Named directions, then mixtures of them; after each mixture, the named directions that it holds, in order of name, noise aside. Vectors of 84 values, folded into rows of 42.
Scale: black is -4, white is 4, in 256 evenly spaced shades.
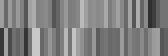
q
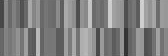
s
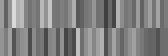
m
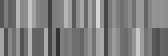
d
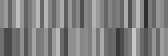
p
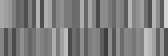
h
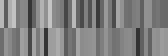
d, m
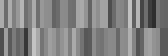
q, s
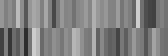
p, q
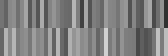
d, h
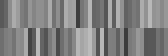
m, s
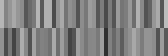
h, m, p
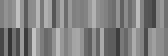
p, q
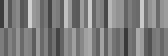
d, s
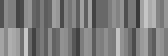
p, q, s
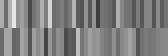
d, m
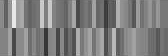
m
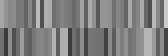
h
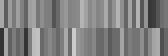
q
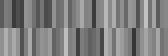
m, p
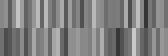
p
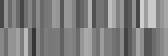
q, s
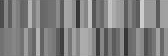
s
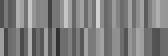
d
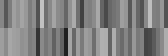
h, m, q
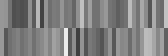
h, m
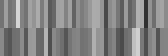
d, p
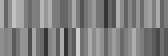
m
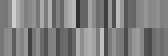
m, s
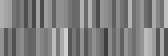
h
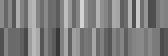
d, q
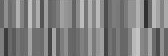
d, h, p
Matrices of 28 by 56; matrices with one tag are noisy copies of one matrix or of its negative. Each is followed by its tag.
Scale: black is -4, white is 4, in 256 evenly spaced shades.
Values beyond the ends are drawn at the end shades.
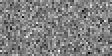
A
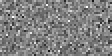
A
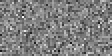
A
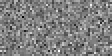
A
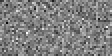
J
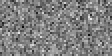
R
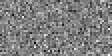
A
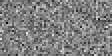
J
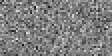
J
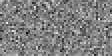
J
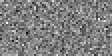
J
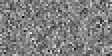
A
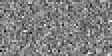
A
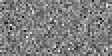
A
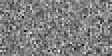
A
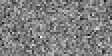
R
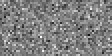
R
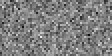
R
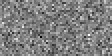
R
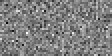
J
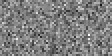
R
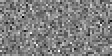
A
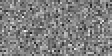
A
